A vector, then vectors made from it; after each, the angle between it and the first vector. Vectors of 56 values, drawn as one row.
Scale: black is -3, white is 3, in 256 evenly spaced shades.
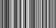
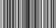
partly opposed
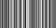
nearly parallel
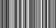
nearly parallel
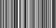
partly aligned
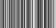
partly opposed
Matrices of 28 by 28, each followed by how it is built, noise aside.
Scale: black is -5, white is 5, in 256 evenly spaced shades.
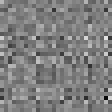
low rank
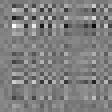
low rank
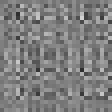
low rank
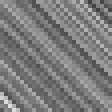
Toeplitz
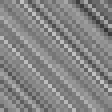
Toeplitz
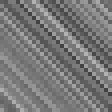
Toeplitz
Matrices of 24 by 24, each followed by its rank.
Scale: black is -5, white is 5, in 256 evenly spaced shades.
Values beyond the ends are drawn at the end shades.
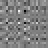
two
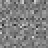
five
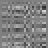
two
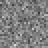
full rank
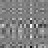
two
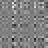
two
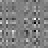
two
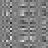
two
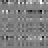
two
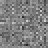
five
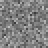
full rank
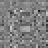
five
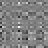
two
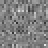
five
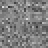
five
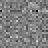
five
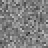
full rank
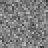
full rank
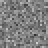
full rank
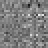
five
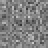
five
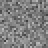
full rank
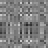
two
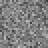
full rank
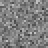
full rank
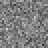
full rank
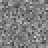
full rank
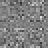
five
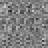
five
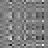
two
